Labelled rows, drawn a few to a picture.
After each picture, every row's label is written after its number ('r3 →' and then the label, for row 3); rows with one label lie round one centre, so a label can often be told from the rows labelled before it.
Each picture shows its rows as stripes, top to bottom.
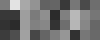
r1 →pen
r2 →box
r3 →box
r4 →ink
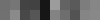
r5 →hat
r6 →hat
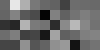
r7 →pen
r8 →hat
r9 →box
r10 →hat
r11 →ink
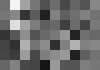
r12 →pen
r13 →hat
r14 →pen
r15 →ink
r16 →box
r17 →ink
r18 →hat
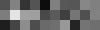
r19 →hat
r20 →pen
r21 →ink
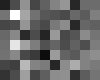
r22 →ink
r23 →pen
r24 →ink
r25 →hat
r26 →pen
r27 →hat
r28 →box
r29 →ink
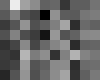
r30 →pen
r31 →hat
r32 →ink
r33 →hat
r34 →ink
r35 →box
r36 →ink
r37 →ink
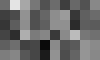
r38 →pen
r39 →ink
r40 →ink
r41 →box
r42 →hat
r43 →hat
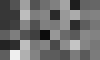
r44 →ink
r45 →box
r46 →ink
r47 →hat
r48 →box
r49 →pen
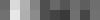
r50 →pen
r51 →pen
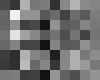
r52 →box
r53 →pen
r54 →hat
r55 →pen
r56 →hat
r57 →box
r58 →box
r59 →hat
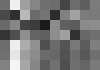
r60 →pen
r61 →box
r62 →hat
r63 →ink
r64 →pen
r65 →pen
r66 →pen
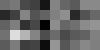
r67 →hat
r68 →ink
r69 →hat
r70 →pen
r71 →hat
